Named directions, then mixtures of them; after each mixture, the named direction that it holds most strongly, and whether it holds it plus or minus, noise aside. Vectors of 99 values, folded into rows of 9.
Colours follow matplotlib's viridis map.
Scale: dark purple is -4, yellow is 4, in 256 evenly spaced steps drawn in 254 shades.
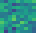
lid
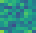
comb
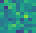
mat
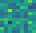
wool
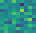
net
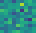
net, minus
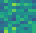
lid, minus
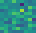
net, plus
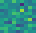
net, plus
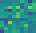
wool, minus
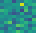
net, minus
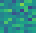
net, minus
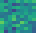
lid, plus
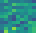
lid, minus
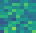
lid, minus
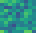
comb, plus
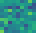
wool, plus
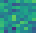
lid, plus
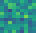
wool, minus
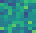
comb, minus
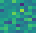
net, plus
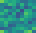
comb, plus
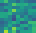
lid, minus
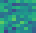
lid, plus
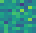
net, plus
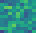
comb, minus
